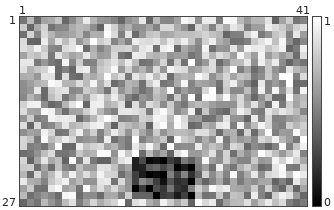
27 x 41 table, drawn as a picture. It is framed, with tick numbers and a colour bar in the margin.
Odd patch: lower, in the bottom middle. Stripes: none. Average level on the scale: 70%. Ninth with the lowest average: bottom middle.
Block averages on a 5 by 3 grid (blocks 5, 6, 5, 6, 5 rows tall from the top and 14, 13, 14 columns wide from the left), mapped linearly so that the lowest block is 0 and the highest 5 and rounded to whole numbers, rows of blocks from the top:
455 / 544 / 554 / 434 / 404
